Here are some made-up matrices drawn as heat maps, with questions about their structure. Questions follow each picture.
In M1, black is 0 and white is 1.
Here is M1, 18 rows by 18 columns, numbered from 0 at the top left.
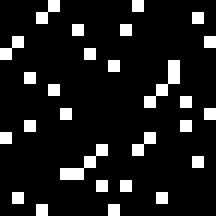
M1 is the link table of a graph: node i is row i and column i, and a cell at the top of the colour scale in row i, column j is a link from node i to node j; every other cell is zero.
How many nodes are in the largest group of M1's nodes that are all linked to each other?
2
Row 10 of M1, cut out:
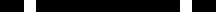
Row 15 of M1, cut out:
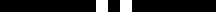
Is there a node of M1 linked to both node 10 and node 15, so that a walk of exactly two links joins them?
no
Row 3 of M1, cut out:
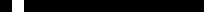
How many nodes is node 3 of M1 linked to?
2
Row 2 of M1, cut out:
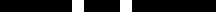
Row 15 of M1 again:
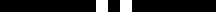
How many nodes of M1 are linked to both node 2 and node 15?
1
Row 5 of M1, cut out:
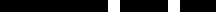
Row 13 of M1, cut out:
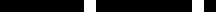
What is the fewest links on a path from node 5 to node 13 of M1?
6
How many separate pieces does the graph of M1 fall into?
1
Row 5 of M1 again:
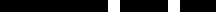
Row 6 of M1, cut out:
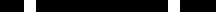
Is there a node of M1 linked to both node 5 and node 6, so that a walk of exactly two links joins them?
yes
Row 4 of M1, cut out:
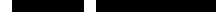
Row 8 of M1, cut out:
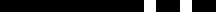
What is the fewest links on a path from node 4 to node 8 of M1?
4
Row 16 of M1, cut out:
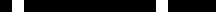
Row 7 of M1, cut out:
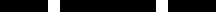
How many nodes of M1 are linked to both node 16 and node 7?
1
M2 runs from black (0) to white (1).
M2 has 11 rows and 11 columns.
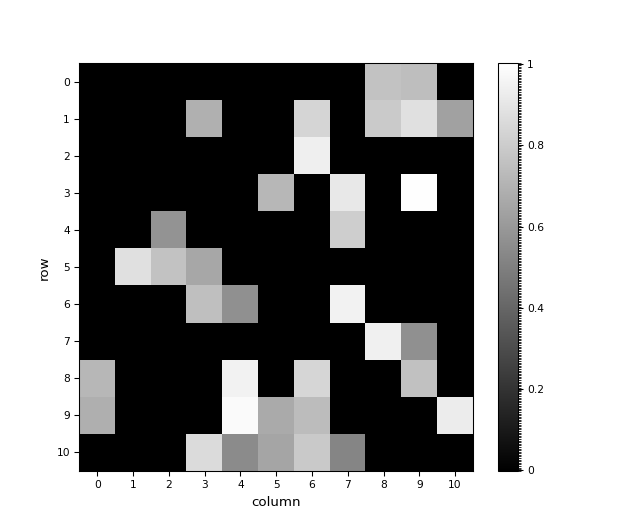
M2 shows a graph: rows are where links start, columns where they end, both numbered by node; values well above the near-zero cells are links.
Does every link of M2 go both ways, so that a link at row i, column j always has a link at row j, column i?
no
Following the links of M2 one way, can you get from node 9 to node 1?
yes
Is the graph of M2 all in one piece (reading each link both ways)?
yes
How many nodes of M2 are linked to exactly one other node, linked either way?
0
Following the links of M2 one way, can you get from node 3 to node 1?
yes
